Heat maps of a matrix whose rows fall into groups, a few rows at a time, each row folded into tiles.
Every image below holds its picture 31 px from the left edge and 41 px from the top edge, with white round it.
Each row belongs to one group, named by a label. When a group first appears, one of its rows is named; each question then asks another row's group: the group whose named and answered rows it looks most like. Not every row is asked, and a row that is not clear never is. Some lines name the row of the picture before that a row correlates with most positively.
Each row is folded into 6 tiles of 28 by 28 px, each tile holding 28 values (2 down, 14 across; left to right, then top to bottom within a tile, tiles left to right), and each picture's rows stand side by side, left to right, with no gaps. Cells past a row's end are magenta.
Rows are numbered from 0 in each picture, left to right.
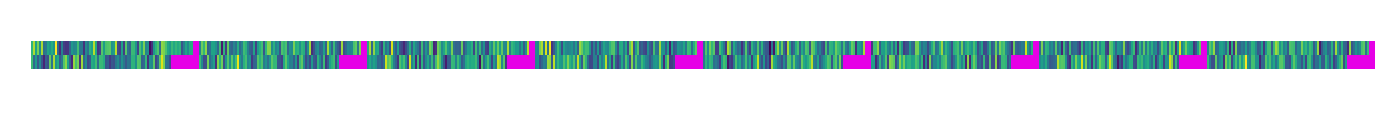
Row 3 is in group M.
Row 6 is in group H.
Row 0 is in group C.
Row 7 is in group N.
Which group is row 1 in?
N
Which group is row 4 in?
H
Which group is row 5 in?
N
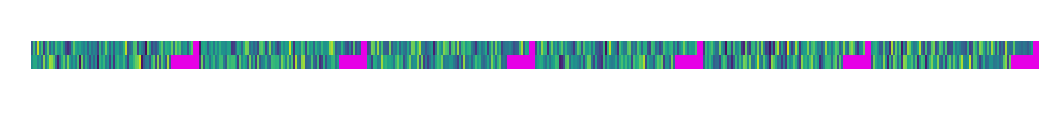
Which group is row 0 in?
H
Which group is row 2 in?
M
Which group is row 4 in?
H
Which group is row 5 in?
N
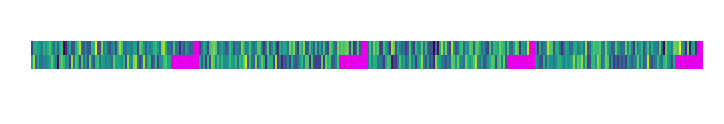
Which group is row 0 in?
N
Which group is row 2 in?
H
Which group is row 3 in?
C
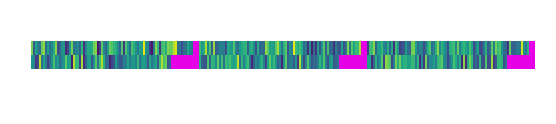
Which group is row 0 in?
C
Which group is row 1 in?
M
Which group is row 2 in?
N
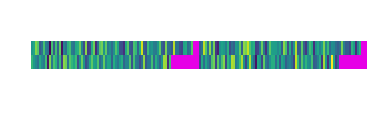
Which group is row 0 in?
N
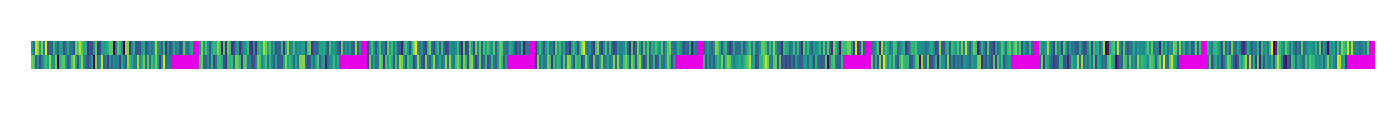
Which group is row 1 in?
N
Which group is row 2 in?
N
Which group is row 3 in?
N
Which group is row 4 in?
C
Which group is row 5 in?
C
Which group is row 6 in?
H
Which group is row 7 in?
H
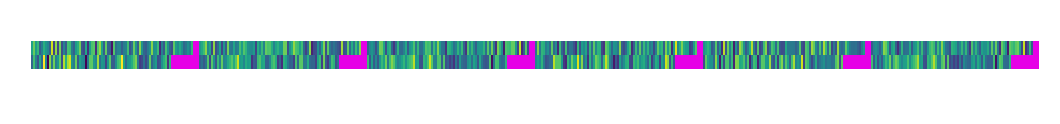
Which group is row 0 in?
N
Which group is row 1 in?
M
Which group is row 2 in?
C
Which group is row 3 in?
H
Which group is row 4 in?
N
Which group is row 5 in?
C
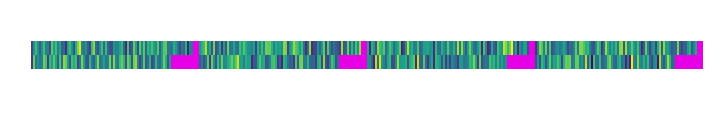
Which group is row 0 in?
N
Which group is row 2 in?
C
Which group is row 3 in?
M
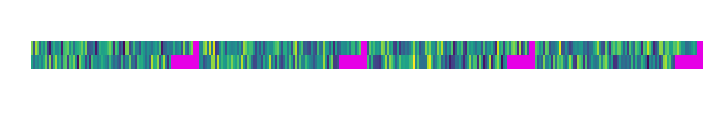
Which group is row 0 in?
M
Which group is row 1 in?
M
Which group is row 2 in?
C
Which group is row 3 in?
C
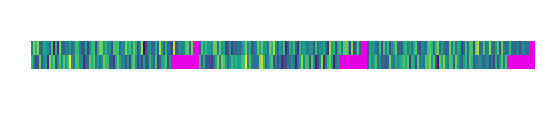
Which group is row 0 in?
N
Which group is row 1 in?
C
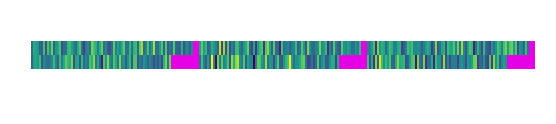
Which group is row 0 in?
N
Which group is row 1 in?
N
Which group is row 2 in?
C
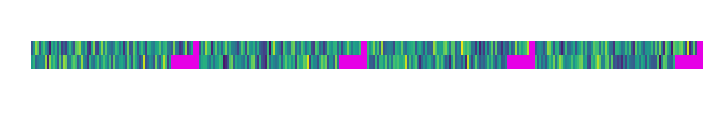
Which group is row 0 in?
N
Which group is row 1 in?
H
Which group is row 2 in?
M
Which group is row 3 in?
C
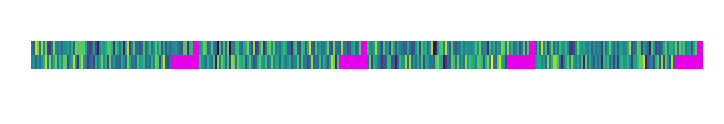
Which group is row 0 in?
M
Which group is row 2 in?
H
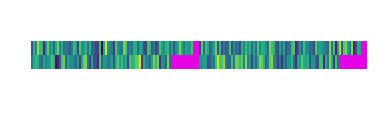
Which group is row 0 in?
H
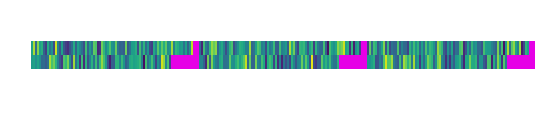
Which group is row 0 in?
H
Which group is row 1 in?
C
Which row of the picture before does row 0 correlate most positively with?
1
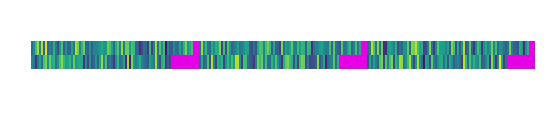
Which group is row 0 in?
M
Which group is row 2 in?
M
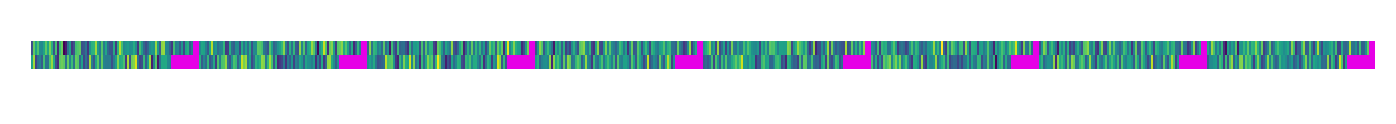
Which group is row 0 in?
N
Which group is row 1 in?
C
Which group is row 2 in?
H
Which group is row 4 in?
M
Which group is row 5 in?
C
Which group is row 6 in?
N
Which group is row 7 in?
M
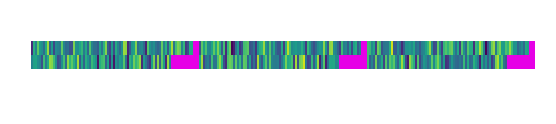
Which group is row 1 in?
N
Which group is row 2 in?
C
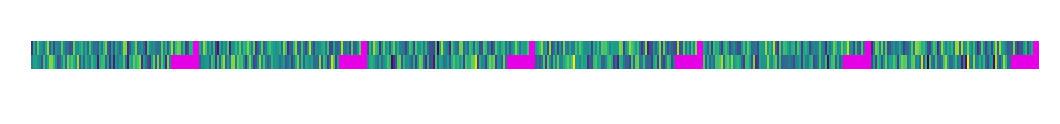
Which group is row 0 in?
H
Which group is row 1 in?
M
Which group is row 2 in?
H
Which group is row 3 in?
M
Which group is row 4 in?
C
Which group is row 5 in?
M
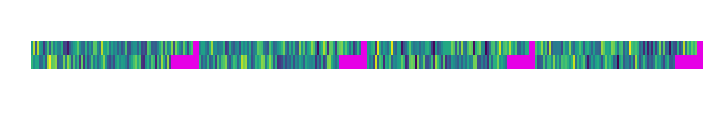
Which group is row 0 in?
H
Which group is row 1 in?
C
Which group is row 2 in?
C
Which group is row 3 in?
M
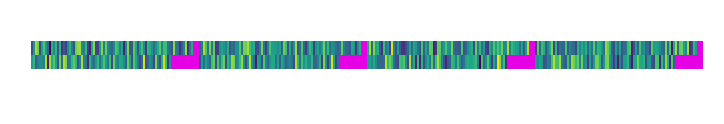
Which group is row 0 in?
N
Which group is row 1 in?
M
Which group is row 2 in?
H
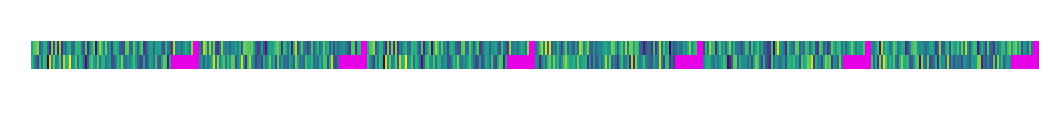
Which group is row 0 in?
N
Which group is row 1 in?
M
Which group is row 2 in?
N
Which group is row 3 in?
M
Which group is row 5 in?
C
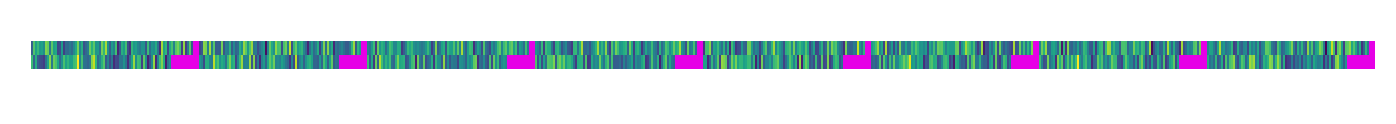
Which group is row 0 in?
C
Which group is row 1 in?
M
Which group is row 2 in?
C
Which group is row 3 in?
C
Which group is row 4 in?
N
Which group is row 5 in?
M
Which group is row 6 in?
N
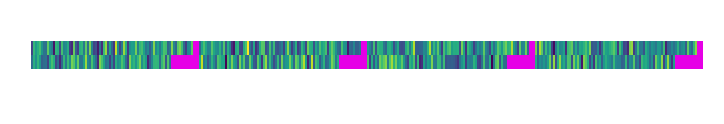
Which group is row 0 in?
H
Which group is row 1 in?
N
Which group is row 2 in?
C
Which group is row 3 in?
M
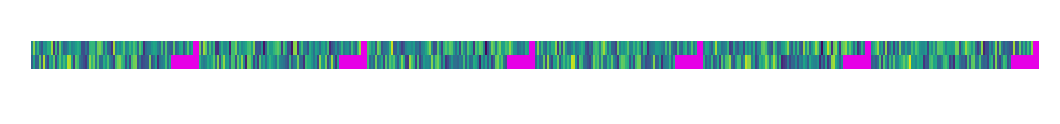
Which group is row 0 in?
N
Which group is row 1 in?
M
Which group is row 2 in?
C
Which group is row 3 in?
N
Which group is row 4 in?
C
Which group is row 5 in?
M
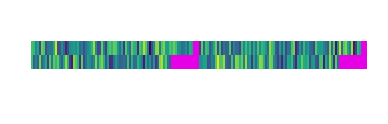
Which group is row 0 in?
C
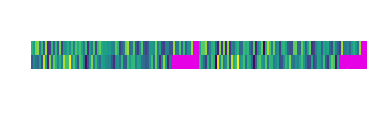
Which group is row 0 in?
M
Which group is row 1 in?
N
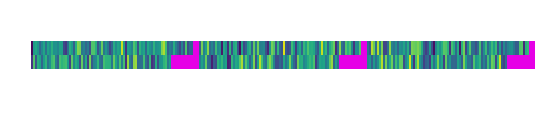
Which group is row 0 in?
N
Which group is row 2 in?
M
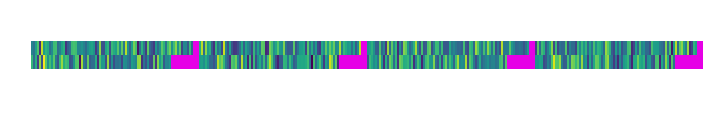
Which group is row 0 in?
C
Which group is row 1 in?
H
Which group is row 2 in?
N
